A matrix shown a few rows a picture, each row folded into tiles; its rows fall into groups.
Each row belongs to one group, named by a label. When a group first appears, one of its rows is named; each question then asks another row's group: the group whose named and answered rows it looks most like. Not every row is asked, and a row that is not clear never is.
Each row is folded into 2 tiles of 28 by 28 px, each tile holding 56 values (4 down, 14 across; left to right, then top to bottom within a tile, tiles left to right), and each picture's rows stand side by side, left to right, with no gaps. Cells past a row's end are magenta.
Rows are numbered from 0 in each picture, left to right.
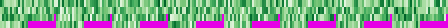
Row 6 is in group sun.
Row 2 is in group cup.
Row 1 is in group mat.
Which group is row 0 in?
cup
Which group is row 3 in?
sun
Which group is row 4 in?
mat
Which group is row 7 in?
cup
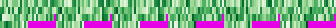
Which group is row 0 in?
sun
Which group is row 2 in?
cup
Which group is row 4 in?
cup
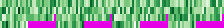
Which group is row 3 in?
cup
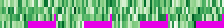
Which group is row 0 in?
sun
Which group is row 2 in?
cup
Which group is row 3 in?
sun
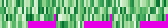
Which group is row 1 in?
sun
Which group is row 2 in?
sun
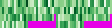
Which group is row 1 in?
sun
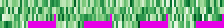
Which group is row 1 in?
cup
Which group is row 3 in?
mat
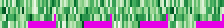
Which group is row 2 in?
cup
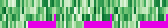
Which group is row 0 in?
cup
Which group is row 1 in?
cup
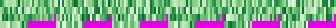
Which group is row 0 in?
cup
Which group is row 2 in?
mat
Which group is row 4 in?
sun
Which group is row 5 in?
cup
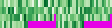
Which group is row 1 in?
sun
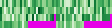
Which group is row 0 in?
sun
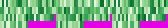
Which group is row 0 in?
mat
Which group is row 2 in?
mat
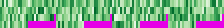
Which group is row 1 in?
mat
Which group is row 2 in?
sun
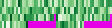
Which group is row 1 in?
sun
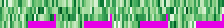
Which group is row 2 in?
cup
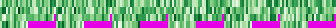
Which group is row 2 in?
sun
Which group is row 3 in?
mat
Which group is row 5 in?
mat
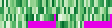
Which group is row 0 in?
mat
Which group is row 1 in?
sun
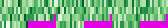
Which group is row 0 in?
sun
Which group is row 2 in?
sun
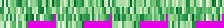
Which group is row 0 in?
mat
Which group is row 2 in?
cup
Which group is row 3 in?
sun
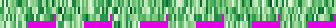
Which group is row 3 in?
cup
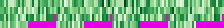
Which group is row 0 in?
cup
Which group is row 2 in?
sun
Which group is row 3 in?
cup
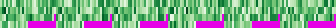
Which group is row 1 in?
cup
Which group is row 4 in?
cup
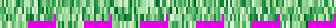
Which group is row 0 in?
mat
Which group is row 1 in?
mat
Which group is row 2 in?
cup
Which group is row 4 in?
mat
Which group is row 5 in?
sun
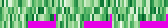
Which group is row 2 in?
mat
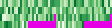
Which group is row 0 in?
sun
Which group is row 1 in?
cup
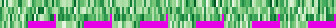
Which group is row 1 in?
cup
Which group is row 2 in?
cup
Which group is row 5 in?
cup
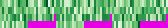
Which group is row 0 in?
cup
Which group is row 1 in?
cup
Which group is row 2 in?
sun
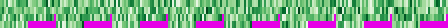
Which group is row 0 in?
cup
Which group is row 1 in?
sun
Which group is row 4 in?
sun
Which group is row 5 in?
mat
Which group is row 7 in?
cup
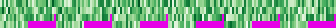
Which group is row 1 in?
cup
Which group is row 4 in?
sun
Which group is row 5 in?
cup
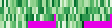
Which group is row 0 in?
mat
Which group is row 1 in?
sun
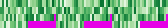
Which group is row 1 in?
sun
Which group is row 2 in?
cup
